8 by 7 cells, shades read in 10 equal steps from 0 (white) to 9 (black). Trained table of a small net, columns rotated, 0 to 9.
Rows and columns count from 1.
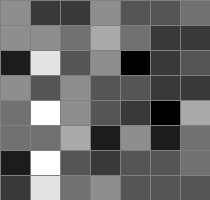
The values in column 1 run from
4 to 8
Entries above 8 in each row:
0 0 1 0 1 0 0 0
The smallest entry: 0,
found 2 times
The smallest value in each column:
4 0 3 3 4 6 3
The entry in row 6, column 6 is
8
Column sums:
45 24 40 42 49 56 44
